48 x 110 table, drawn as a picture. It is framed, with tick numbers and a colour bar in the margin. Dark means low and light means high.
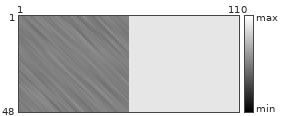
It is made of 1 by 2 panels. Panel 1,1: middling, slanting down to the right, faint in contrast. Panel 1,2: very high, flat.
